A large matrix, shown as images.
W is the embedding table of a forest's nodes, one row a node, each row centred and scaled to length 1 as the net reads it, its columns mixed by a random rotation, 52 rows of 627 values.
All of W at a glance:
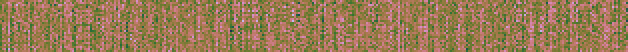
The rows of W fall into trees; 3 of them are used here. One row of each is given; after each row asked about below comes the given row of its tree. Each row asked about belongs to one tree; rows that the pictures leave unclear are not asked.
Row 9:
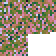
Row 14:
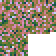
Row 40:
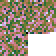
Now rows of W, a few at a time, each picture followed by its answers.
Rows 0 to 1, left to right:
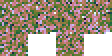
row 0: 14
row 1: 40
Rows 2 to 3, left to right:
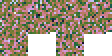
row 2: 14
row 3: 14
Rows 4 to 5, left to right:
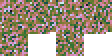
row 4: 9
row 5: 9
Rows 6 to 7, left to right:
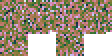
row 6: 40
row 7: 9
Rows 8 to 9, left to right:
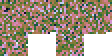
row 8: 14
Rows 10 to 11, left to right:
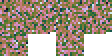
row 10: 14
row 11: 14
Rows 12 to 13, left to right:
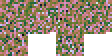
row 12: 40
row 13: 9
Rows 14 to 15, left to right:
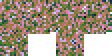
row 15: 14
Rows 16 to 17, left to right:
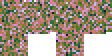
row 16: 40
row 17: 14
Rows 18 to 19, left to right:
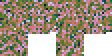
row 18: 40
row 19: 14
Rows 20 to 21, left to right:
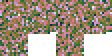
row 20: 14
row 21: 14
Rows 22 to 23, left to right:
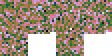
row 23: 40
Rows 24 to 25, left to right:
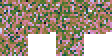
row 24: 9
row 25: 40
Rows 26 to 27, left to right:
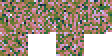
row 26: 40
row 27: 40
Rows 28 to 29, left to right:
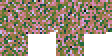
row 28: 40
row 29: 9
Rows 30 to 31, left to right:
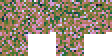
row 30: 40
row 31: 40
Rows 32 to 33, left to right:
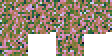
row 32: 14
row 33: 9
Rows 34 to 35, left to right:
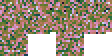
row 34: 14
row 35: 40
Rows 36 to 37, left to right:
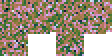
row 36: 14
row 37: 40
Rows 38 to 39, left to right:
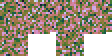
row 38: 40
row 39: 14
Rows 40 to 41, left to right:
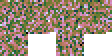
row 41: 9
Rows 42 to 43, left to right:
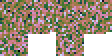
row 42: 40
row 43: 14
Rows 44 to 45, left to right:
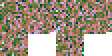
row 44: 40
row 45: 9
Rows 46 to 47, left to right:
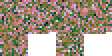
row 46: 40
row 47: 14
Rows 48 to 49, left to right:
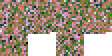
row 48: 9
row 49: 40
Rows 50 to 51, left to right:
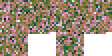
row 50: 9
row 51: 40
